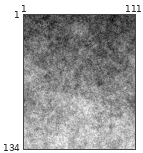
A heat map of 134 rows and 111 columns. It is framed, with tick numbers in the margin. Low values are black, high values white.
Slope: up to the bottom. Grain: blotchy. Odd rows or columns: none. Stripes: none. Ninth with the lowest average: top right.
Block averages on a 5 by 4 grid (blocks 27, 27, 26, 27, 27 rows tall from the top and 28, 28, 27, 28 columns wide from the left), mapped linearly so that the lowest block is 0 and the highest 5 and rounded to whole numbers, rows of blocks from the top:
0 1 0 0 | 2 1 1 1 | 3 3 2 2 | 3 4 4 3 | 5 5 5 5
